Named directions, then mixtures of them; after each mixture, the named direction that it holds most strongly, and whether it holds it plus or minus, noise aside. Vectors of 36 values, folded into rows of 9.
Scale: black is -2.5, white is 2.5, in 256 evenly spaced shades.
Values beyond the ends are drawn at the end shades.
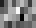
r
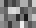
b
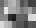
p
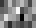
r, plus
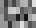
b, plus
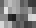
p, plus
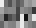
r, minus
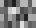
b, plus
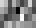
r, minus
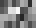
r, plus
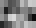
p, minus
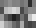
p, plus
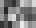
p, minus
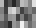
b, plus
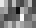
r, minus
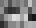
p, minus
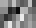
r, minus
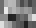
p, plus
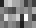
b, minus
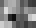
p, plus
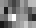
p, minus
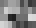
p, plus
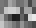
p, plus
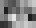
p, minus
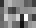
b, minus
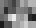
p, minus
